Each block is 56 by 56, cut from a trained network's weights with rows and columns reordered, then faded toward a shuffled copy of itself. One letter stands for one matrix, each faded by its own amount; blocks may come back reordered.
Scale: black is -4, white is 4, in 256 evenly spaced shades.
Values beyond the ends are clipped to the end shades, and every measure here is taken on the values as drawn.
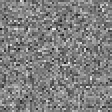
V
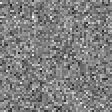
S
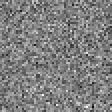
S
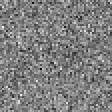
S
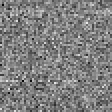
V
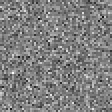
S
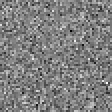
S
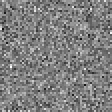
S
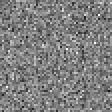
S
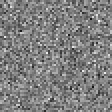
S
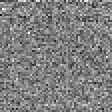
V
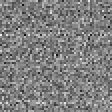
V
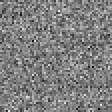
S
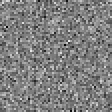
S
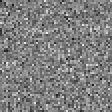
S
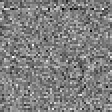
V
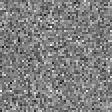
S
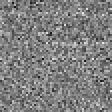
V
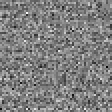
V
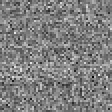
V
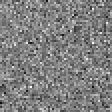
S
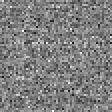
V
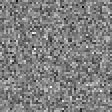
S
